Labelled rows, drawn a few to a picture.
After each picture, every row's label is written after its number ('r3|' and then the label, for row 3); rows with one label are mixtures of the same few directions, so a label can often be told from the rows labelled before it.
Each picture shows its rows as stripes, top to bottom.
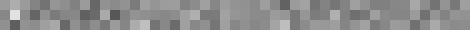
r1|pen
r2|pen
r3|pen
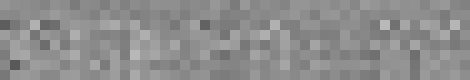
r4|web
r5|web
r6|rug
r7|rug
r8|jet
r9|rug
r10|pen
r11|rug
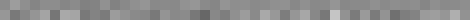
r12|pen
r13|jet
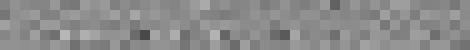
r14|jet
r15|rug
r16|rug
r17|pen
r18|web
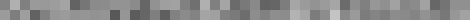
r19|rug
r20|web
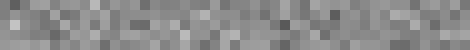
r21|pen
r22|jet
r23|pen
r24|web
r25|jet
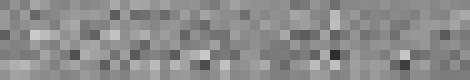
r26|web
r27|web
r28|jet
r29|web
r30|pen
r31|jet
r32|jet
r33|jet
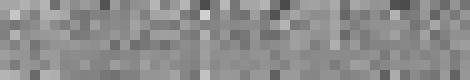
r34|jet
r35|rug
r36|pen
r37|rug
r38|web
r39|rug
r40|pen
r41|rug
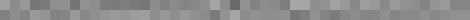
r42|web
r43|web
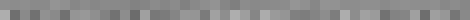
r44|web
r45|rug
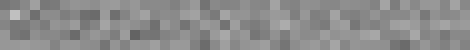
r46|rug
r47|pen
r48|jet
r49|rug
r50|jet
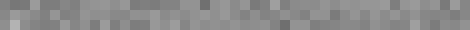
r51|rug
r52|jet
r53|pen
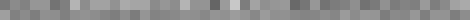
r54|web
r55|rug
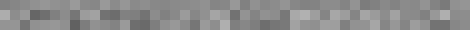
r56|web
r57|web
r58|rug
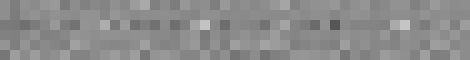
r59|pen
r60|pen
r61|jet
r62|rug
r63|rug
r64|rug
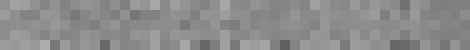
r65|jet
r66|rug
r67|web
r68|jet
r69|jet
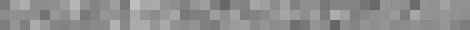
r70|rug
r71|jet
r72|web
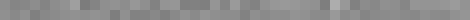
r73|jet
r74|web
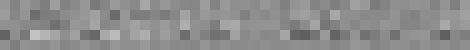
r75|pen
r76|web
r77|web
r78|web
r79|pen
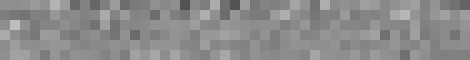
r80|web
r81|jet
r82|pen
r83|rug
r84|rug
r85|jet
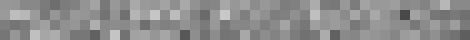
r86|web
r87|jet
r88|pen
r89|web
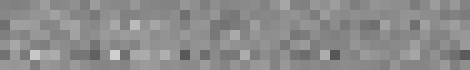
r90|pen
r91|web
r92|rug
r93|web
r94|pen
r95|web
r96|rug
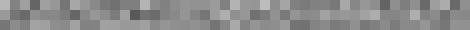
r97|rug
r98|rug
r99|web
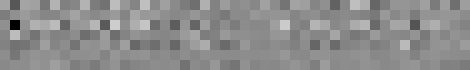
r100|pen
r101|rug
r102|pen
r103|pen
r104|jet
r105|pen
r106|web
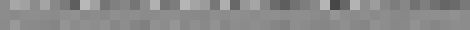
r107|jet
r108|jet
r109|pen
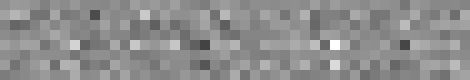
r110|jet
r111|pen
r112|jet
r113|web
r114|jet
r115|rug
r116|jet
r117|web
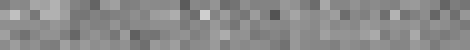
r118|web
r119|rug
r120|web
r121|rug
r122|pen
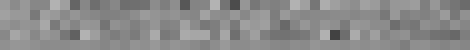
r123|web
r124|rug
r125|jet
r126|jet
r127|jet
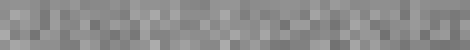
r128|jet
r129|jet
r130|pen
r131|rug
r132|jet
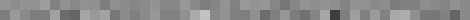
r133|jet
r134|jet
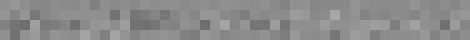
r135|pen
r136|web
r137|rug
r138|pen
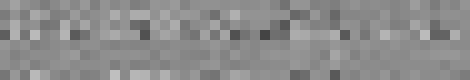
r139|pen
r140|web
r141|pen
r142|rug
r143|web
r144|jet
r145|web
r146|web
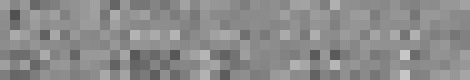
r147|web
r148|pen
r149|pen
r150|jet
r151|web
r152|jet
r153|web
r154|jet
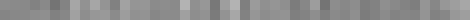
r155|web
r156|web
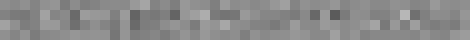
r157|pen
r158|jet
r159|rug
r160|web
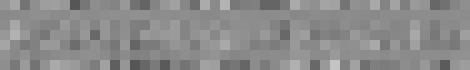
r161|rug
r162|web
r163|pen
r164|pen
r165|rug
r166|web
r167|web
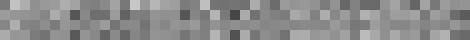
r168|rug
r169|web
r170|pen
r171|web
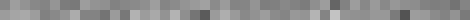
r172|jet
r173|jet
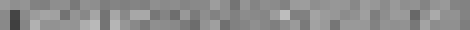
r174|web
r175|pen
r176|pen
